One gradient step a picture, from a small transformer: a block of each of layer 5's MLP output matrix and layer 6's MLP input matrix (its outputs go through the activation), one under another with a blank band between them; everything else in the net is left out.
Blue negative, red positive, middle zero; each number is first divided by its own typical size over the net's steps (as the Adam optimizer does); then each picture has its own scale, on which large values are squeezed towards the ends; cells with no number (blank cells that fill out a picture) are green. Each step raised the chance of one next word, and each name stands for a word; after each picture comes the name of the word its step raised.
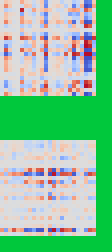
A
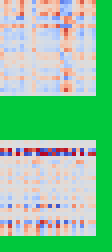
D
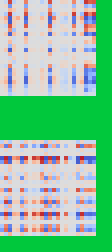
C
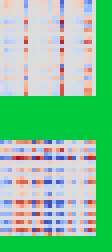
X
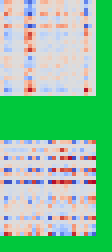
D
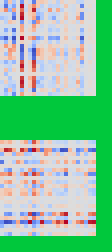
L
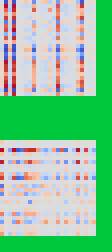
L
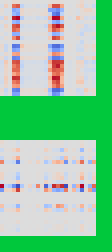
L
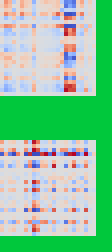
D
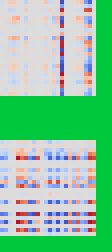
A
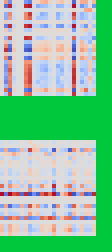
L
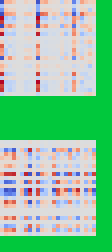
D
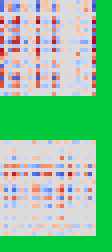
X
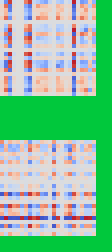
C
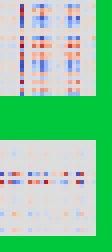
A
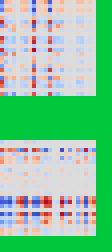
X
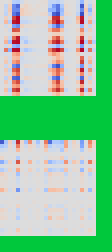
X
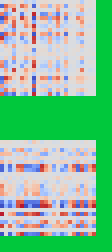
C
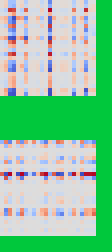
A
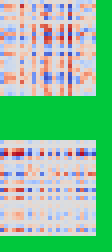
C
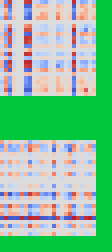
C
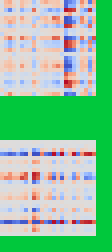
A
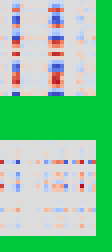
A
